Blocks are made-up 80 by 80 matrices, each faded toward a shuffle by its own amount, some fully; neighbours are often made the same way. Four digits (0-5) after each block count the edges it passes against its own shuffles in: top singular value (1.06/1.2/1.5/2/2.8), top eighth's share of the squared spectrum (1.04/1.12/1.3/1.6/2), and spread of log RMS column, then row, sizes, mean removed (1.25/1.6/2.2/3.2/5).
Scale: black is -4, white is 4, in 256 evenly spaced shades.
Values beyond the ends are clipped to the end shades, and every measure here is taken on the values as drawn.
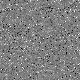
2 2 0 1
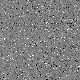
2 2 0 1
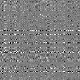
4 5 2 3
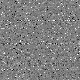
3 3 0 2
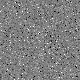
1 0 0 0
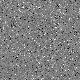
0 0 0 0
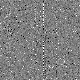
3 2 2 0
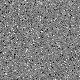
0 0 0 0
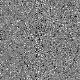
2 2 2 0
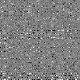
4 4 2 3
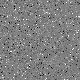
0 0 0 0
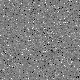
1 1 0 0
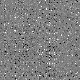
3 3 2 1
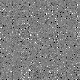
3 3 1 1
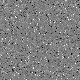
0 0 0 0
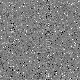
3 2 1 0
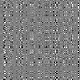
4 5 4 3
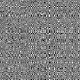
5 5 3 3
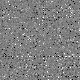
2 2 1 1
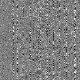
2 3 4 0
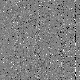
3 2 2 0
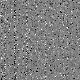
2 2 2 0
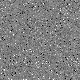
0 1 0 0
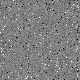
1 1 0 0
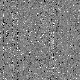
2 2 2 0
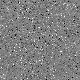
0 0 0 0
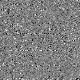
1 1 0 2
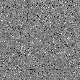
1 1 0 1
